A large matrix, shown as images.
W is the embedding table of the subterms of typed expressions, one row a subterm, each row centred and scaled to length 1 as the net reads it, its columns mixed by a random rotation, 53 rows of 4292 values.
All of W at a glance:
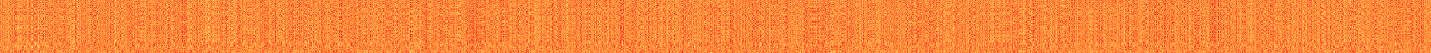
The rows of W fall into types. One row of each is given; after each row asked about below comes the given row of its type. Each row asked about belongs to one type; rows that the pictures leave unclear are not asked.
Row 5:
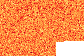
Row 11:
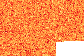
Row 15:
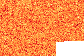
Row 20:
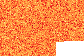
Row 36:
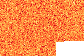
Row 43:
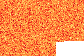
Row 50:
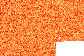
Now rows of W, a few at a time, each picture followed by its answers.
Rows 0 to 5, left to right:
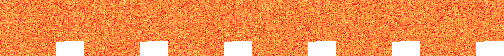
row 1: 50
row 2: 20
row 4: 36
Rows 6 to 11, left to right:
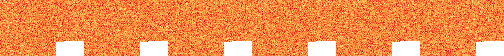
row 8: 43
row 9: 36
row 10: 15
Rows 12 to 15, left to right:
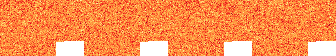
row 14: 5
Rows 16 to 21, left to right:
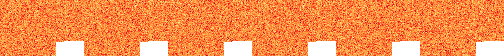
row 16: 50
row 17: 36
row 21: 11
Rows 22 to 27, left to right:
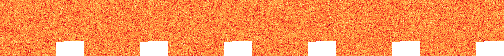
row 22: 11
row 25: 15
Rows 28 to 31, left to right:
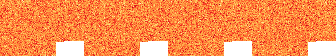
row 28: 15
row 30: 43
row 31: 36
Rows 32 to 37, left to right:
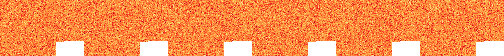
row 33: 43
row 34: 36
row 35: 11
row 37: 36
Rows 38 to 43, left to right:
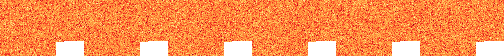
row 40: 20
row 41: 20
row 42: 15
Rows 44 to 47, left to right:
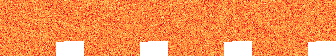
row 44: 5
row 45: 15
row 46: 15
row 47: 11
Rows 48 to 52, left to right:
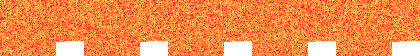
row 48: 20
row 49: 11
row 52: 50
